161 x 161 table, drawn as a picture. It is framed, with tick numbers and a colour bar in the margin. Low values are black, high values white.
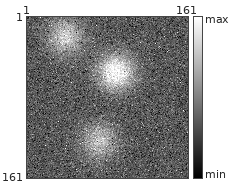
No single row or column stands out from its neighbours. The halves do not mirror each other. There are three bumps.
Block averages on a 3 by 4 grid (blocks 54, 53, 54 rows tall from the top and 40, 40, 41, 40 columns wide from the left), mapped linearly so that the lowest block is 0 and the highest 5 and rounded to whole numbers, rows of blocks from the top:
4540 / 0250 / 0520
